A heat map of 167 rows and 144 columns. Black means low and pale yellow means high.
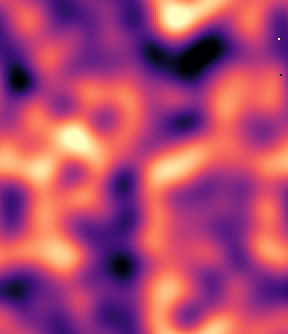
The field is smooth, with broad soft blobs. The histogram is bell-shaped. The middle left is the ninth with the highest average. There is no overall slope. No row or column stands out. Two lone cells stand out: one far higher and one far lower than their neighbours.
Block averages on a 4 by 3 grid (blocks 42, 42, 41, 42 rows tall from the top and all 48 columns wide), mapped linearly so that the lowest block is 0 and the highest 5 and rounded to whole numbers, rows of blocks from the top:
0 0 1 | 5 3 4 | 4 2 2 | 1 1 2
